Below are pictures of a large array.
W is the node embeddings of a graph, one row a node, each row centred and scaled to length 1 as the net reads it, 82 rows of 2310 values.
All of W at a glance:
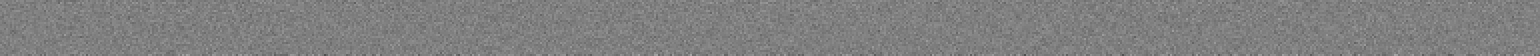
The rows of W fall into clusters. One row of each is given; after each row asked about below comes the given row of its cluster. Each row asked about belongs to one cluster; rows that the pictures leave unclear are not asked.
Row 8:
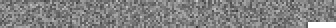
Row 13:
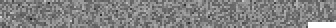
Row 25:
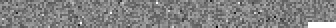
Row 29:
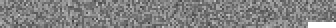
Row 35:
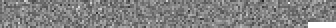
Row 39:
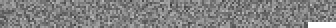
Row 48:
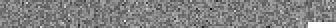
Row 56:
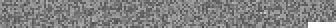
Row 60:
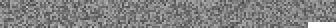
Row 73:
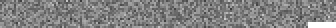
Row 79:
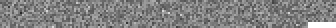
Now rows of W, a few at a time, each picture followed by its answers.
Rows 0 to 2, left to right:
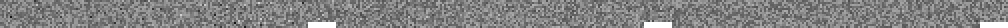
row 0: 13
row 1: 48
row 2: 39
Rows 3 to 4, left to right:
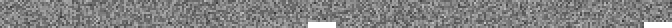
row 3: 29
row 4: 60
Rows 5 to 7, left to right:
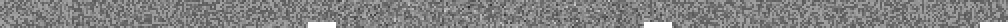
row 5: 29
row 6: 25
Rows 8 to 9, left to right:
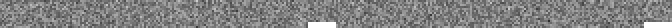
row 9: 35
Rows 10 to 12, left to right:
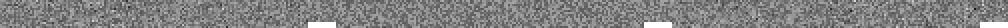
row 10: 56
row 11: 8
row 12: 73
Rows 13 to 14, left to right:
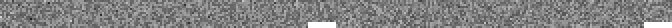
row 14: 35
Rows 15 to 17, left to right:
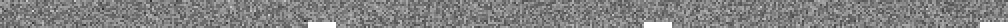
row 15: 39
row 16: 29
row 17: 79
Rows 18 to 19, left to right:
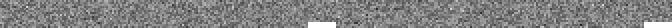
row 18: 60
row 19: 73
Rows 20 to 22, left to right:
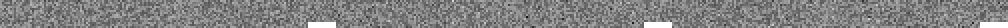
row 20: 56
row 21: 8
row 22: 48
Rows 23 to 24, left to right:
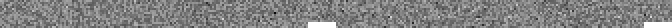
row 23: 29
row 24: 56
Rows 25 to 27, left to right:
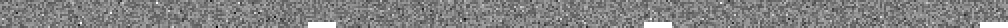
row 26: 48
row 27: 13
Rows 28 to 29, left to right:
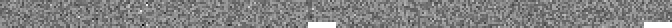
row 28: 48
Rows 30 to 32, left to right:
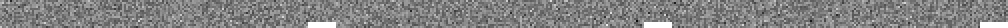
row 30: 56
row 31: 29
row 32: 56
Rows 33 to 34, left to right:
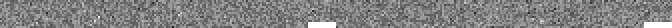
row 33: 8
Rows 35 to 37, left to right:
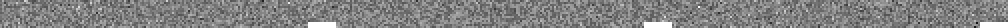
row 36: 73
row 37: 60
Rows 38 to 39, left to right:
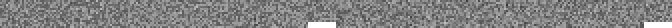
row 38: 48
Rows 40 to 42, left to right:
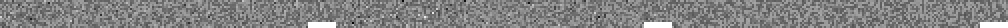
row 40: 13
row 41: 48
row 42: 13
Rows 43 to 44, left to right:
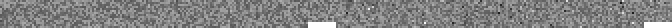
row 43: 39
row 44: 8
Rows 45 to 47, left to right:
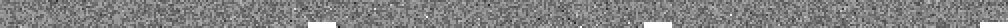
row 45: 73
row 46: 13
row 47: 35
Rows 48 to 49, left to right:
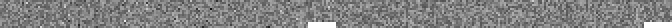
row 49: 13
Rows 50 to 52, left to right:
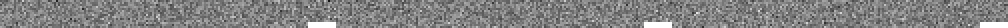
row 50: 73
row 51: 73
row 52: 79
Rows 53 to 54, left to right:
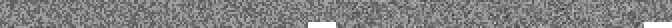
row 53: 8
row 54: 13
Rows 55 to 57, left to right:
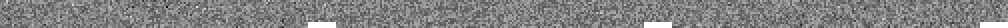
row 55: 25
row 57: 25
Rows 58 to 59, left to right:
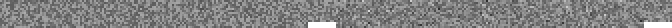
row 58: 8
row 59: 39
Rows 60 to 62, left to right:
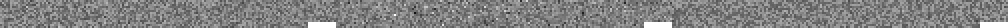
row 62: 39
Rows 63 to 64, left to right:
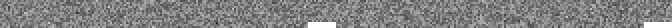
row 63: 79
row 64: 25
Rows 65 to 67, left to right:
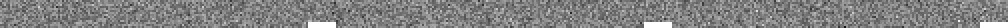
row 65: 60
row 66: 39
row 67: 8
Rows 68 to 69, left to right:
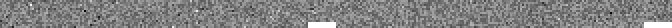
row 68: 8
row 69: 29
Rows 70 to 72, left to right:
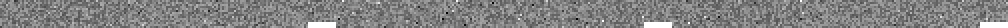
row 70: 48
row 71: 25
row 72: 48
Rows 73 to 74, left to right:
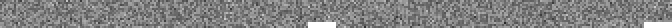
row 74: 29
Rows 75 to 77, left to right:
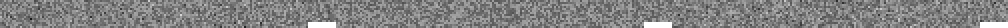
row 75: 13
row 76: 73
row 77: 25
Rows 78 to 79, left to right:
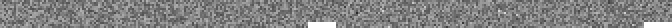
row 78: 73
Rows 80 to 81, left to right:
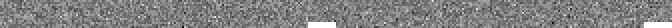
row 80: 29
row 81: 79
